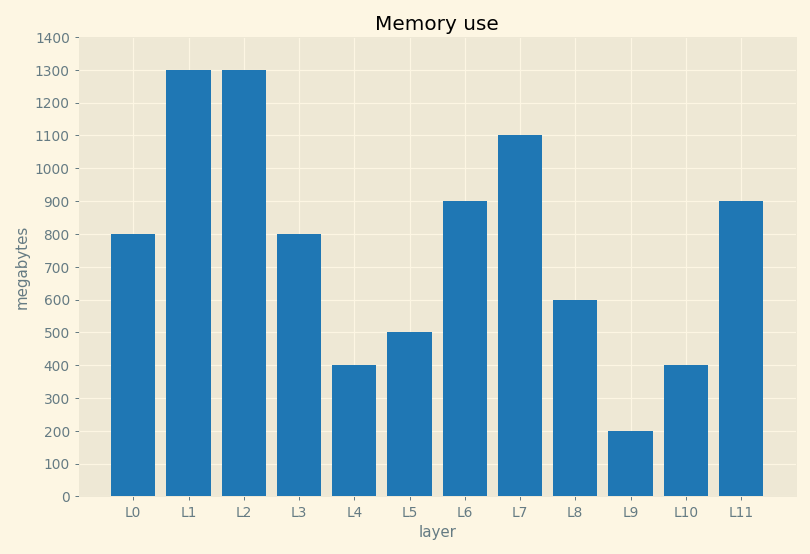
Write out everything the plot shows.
Title: Memory use
x-axis: layer, ticks L0 L1 L2 L3 L4 L5 L6 L7 L8 L9 L10 L11
y-axis: megabytes, ticks 0 100 200 300 400 500 600 700 800 900 1000 1100 1200 1300 1400
Values:
800 1300 1300 800 400 500 900 1100 600 200 400 900
